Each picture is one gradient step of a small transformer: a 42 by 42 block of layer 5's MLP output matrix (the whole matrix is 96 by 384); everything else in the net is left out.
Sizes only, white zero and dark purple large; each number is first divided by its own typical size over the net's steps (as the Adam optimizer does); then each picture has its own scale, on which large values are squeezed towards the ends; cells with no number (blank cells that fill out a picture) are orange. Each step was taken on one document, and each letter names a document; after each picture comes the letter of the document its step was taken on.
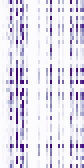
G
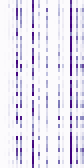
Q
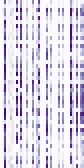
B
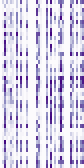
B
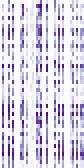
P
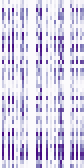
P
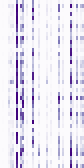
G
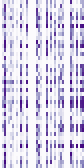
B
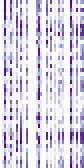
B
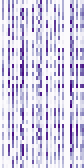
P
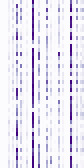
Q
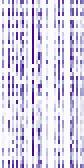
P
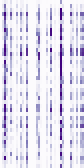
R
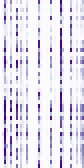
R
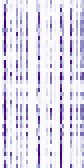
R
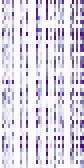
B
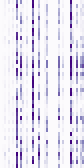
Q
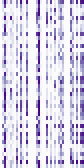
B
